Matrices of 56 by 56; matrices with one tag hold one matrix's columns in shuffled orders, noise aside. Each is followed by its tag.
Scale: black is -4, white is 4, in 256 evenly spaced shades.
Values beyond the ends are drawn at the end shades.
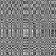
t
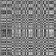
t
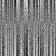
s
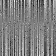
s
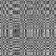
t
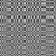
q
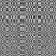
q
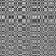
q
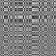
q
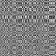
q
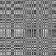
t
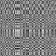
t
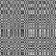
t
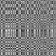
t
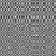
q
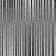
s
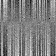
s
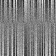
s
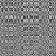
q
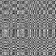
t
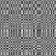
t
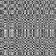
t
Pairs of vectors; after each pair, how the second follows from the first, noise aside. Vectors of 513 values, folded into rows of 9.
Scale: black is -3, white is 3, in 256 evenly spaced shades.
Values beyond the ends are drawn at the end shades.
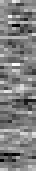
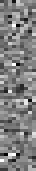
sign-scrambled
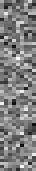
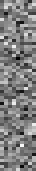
negated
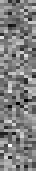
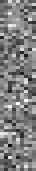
negated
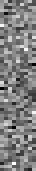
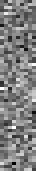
negated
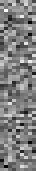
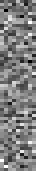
negated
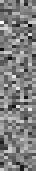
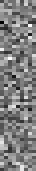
negated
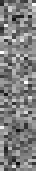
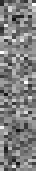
copied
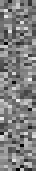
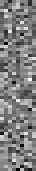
copied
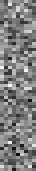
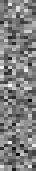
copied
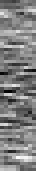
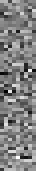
sign-scrambled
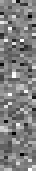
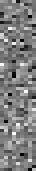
sign-scrambled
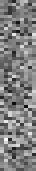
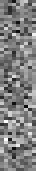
copied
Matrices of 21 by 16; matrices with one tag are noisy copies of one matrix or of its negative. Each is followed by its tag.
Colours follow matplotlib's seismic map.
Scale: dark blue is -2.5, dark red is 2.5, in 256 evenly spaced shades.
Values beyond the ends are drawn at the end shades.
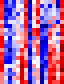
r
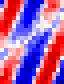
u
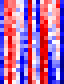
r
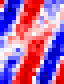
u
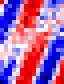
u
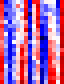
r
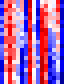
r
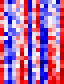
r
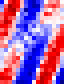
u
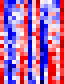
r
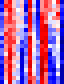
r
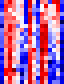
r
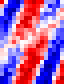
u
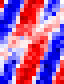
u
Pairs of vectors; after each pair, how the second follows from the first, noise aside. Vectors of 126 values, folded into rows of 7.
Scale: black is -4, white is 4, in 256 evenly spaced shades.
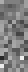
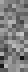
sign-scrambled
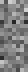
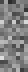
negated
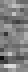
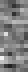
negated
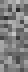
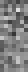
negated
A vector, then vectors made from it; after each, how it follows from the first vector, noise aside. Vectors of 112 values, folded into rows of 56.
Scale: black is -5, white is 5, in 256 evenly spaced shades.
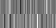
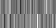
copied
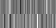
copied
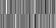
wrapped around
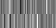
copied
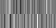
copied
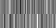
copied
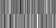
copied
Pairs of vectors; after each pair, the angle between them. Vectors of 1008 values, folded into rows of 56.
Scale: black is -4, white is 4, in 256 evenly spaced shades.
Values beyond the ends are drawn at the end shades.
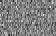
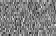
orthogonal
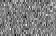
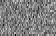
partly aligned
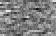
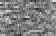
nearly parallel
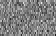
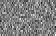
partly opposed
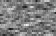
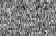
partly aligned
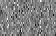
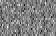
partly aligned
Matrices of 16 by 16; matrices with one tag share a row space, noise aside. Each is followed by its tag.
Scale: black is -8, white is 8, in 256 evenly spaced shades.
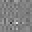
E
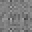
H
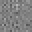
E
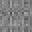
H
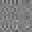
E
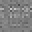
H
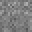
H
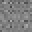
H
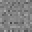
H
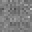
H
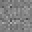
H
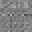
H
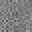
E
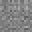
H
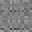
H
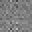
E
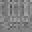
H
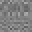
H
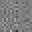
E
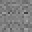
H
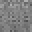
H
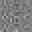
E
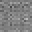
H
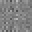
E
